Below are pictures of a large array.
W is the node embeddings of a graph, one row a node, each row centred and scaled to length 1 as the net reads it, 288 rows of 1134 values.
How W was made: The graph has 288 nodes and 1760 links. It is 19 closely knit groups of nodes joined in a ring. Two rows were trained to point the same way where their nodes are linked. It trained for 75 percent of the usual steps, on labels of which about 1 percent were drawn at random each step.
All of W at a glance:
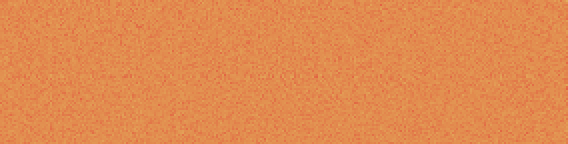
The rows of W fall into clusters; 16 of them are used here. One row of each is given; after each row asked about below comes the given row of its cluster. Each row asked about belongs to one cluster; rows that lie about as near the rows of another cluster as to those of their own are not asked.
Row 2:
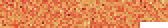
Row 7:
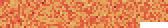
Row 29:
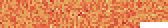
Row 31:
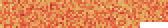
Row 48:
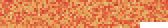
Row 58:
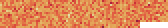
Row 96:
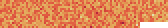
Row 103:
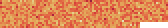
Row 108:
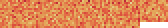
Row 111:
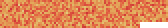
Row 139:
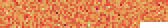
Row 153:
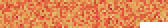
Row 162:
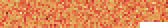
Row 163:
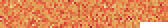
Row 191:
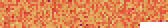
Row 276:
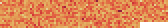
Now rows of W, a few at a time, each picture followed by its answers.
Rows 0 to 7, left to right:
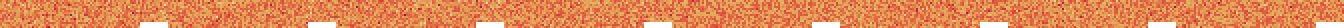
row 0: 96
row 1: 29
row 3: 2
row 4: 29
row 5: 139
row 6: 58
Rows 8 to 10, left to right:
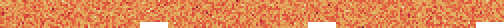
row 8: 139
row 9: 163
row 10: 2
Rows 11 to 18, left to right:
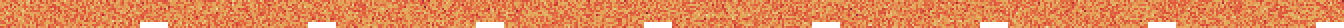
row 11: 139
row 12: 103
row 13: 162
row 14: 29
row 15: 108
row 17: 48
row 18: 48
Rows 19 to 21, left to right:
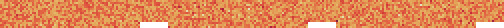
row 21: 31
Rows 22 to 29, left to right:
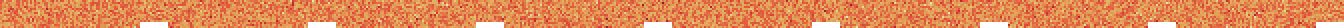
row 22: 29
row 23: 191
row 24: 163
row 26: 96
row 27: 31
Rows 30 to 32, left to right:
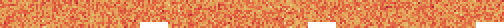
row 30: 191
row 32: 153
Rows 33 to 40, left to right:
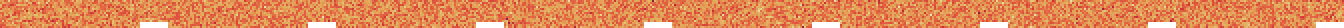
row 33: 108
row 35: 103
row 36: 162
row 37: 48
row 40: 153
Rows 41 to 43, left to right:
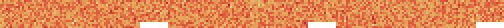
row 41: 153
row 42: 2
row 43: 58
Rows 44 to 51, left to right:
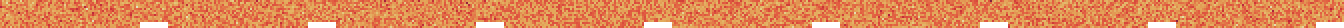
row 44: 103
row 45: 139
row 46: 108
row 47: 96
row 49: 276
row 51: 31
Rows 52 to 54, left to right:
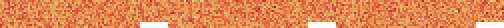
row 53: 276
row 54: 276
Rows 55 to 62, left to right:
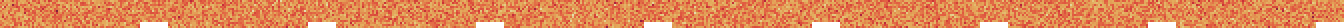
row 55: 111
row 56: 96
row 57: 276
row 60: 153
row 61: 2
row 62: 2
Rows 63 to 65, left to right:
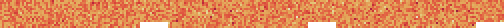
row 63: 29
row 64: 29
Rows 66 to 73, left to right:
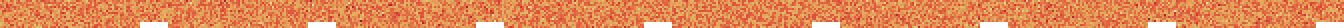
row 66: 153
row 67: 191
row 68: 111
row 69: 111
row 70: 139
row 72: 276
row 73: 7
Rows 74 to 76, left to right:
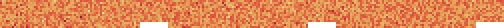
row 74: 103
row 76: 139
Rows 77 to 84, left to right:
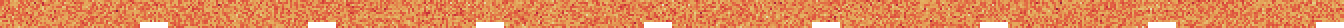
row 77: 7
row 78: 58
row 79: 108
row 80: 7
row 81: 139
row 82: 2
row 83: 29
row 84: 2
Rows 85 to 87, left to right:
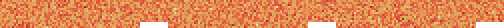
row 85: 103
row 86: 139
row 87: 103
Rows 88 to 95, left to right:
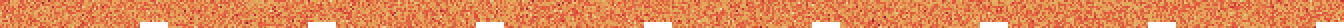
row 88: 7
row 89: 2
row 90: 96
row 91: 111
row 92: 103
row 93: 163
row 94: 31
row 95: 153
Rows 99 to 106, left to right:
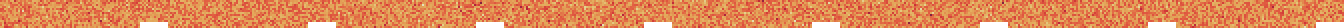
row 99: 162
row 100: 103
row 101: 58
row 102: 111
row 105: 96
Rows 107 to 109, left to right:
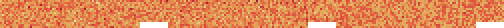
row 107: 153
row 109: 58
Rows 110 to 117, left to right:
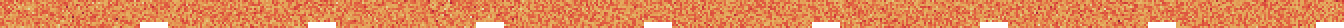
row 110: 48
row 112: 162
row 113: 139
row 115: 31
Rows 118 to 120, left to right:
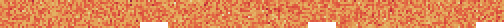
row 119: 103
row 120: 191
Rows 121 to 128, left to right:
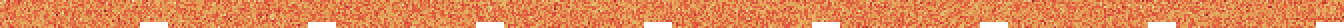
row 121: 96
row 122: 103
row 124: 31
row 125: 31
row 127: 153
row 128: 108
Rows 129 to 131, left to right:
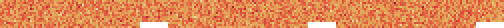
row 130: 276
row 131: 96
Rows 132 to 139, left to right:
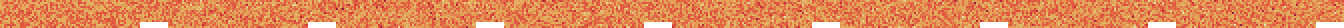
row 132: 31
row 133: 48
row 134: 153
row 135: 7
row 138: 48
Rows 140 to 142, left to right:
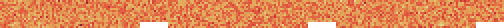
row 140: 191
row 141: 7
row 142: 111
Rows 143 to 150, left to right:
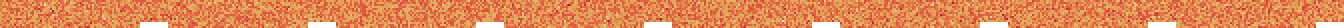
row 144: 31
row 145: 162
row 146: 103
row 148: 153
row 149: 153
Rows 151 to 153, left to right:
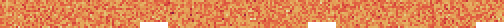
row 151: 139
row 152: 276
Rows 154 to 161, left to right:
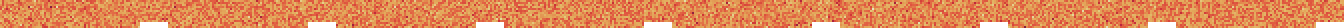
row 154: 153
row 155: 153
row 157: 108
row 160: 31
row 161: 276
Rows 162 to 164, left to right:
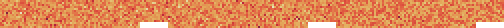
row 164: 48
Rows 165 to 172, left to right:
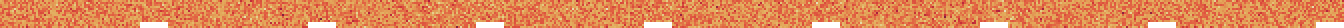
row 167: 7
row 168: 58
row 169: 58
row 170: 96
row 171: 29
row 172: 162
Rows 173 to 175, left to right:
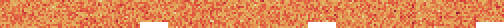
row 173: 7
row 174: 163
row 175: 2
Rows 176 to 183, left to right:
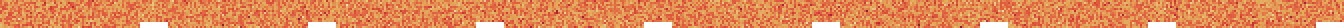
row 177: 96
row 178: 31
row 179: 103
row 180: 58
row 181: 48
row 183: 2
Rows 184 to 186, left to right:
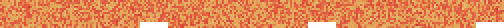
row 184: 162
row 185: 58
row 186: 191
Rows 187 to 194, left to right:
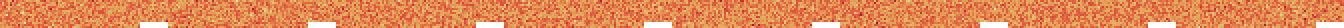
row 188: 7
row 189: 139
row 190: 108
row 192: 7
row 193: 111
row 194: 139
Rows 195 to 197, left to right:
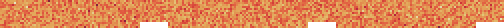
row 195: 191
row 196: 162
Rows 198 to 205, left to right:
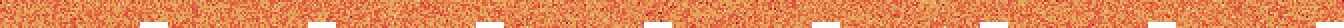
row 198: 96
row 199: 162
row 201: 58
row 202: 29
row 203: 2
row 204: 7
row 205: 48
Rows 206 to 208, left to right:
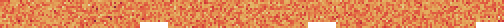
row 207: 163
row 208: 31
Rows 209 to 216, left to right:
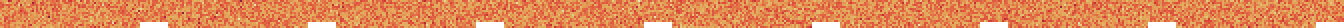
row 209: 191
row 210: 276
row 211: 153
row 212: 153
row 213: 48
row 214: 103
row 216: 163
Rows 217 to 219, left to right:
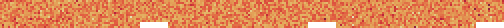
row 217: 29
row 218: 103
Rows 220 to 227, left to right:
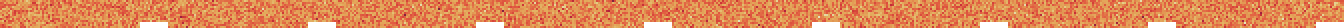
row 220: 191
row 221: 7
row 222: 139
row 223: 58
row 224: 96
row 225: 29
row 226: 162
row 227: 139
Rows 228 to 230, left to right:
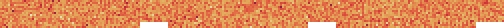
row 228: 108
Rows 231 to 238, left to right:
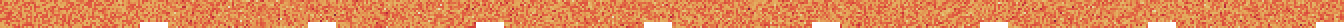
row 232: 163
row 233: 29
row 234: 7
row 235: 2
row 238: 103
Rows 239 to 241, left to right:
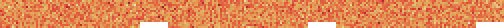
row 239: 139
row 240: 191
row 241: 2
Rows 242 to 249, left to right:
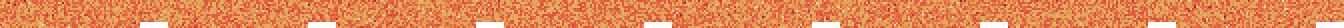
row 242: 96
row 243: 103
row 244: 2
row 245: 103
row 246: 58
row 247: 111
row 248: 108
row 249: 29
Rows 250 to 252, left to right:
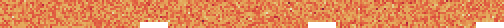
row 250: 276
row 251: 7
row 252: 162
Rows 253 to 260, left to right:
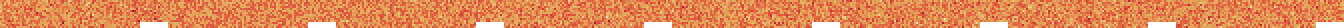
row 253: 58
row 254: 29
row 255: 96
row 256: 103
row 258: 29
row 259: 31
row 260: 191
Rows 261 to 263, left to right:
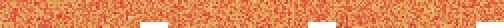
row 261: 29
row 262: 58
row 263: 58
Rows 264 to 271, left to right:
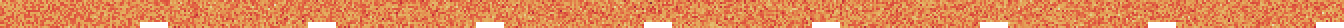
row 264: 139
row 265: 162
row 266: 162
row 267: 111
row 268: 96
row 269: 2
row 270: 7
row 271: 7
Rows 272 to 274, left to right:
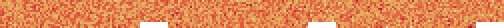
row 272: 139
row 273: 96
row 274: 29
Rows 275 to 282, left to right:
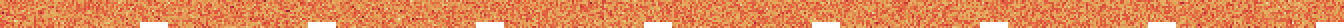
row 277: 31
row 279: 7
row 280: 48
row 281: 163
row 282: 31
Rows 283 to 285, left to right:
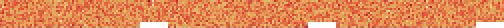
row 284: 7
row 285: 108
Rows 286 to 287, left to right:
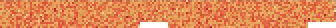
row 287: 276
